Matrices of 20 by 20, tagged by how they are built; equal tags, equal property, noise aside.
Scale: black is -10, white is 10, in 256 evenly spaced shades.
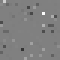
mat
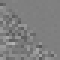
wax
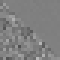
wax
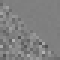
wax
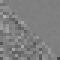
wax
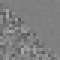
wax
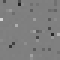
mat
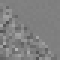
wax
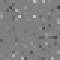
mat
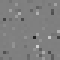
mat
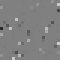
mat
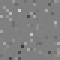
mat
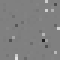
mat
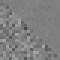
wax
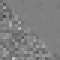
wax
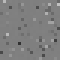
mat
